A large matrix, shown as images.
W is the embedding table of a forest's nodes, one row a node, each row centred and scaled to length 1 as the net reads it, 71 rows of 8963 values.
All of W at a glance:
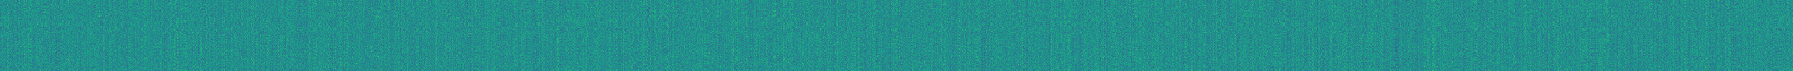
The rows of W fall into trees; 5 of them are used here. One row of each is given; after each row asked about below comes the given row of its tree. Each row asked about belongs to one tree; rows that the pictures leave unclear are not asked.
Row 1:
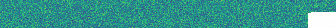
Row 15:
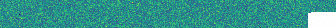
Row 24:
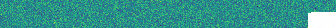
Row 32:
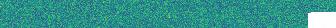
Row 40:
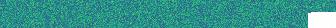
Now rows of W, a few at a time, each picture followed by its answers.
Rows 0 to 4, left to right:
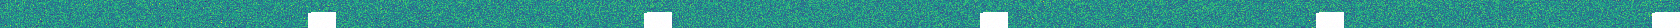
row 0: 24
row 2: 24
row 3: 1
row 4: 1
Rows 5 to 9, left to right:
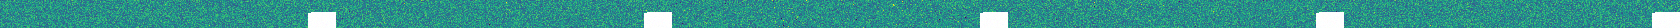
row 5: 32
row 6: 24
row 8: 1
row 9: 24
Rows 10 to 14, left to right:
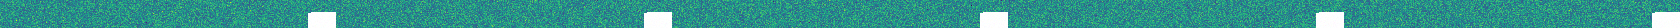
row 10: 15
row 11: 15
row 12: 24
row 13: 32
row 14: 1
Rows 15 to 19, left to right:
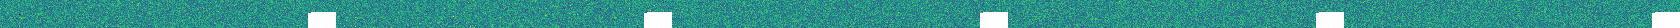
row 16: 15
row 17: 24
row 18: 40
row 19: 32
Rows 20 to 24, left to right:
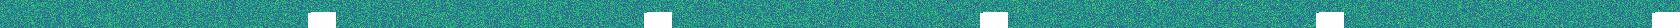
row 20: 40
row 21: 40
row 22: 24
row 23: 24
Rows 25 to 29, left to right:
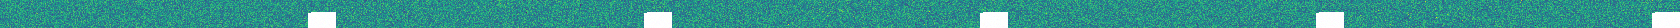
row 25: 24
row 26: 40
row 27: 32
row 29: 1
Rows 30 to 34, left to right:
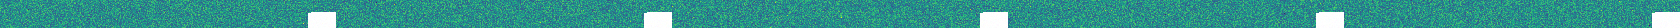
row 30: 1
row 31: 24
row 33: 24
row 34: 40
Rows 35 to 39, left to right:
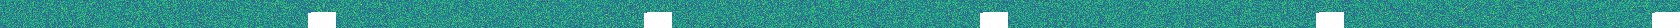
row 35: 40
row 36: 24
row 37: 40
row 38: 40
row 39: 1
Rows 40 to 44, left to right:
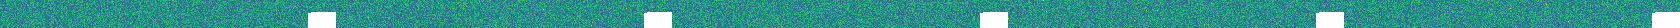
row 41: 1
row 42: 40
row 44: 32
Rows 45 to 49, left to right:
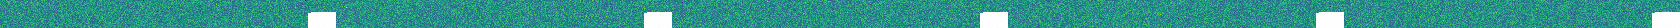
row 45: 40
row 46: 1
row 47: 1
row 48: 40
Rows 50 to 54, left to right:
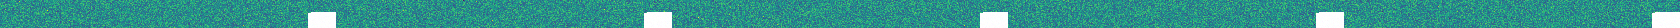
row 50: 1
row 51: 1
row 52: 40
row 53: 40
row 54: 1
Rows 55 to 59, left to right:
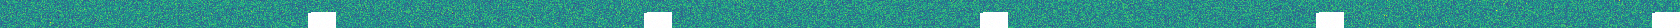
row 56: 15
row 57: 1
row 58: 24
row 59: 24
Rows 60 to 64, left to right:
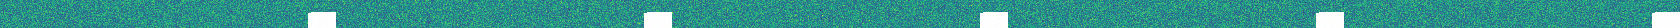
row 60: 1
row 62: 24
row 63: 40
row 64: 1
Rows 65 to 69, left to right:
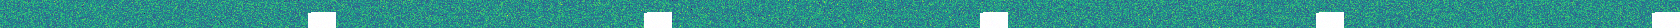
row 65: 40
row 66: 32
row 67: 32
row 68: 1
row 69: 40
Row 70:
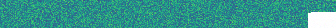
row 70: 40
